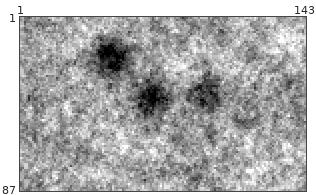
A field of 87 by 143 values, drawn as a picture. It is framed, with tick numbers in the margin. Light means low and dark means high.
Bumps: three. Grain: blotchy. Mirror symmetry: none. Average level on the scale: 40%. Stripes: none.
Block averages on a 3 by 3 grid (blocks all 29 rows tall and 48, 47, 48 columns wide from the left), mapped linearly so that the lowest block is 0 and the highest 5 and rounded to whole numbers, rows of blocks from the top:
320 / 153 / 110
